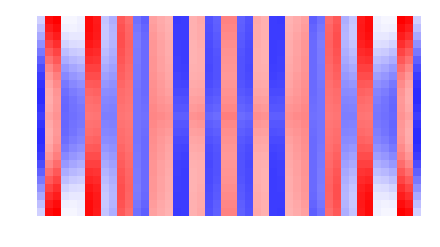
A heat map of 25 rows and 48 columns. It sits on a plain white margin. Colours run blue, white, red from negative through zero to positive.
Slope: none. Stripes: upright, repeating 11 times. Lone odd cells: none. Mirror symmetry: left to right and top to bottom.
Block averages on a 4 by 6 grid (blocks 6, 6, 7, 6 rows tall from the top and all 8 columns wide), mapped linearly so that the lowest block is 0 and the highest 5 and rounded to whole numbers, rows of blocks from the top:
520025
220022
220022
520025
